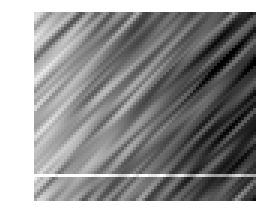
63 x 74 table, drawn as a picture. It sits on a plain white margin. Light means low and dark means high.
There is an overall slope up to the right. The grain runs diagonally up to the right. Row 55 differs from the rows beside it.
